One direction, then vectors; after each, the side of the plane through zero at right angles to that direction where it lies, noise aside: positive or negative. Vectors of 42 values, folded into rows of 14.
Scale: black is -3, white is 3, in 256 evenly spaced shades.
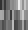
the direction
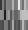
positive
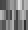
positive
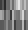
positive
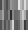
positive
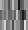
negative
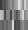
positive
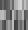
positive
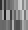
positive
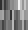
positive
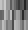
negative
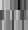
negative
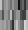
negative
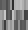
positive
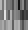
negative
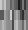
negative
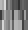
negative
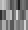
negative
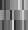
positive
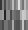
positive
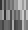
positive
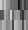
negative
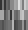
positive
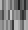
negative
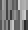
positive
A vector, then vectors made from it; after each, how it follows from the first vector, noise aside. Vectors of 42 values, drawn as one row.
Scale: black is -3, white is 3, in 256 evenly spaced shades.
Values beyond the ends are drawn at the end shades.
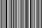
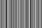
shrunk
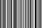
reversed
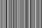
shrunk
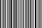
reversed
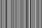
shrunk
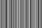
shrunk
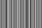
shrunk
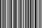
reversed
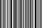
reversed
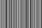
shrunk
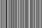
shrunk
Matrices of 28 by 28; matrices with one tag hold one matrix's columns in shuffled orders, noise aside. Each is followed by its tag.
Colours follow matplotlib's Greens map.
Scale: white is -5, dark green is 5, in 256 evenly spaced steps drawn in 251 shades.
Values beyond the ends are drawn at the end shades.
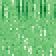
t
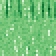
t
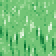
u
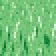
u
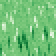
u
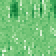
t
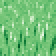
u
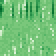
t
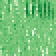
t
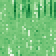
t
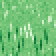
u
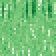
t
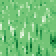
u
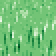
u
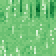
t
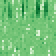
t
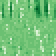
t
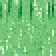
t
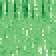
t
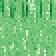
t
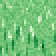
u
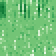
t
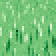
u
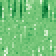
t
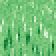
u
